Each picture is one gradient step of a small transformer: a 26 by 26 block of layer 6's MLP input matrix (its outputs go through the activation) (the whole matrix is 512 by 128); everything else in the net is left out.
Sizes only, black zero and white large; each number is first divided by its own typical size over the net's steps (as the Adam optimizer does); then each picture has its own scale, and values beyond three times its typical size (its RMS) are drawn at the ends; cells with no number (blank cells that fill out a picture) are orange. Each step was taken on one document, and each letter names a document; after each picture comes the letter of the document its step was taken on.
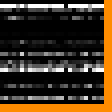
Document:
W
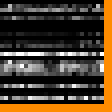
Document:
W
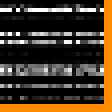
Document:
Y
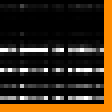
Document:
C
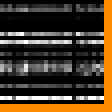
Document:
Y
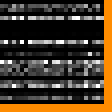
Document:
W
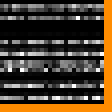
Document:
W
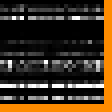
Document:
W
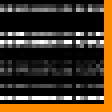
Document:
Y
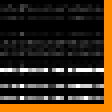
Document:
C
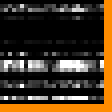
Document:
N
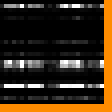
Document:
N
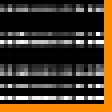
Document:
Y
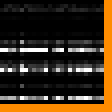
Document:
C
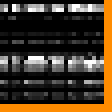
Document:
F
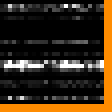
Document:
N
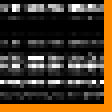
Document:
F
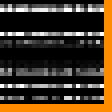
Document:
Y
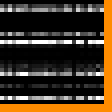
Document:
Y
